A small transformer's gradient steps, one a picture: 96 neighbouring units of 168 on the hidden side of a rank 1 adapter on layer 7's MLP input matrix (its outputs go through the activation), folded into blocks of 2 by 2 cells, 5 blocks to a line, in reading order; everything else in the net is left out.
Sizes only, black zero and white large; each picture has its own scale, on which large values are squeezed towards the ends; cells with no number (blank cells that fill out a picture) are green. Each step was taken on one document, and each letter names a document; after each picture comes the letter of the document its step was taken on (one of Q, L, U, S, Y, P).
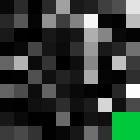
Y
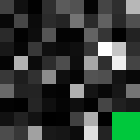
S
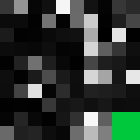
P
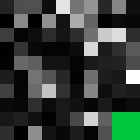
P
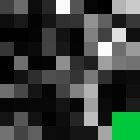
S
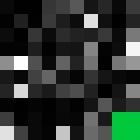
Y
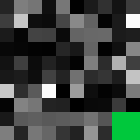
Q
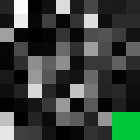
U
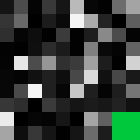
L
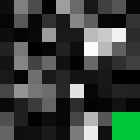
P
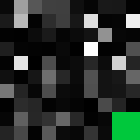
Q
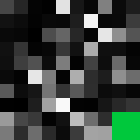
U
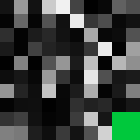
S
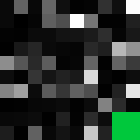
Y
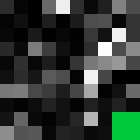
S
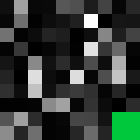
U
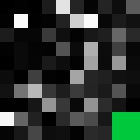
U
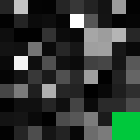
S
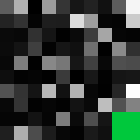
Y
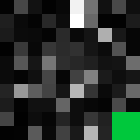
L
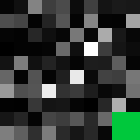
Q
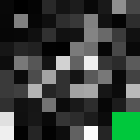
L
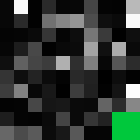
Y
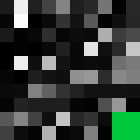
Q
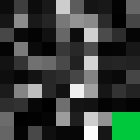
L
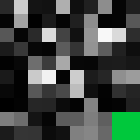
U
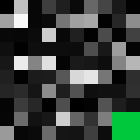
Q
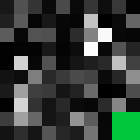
Q
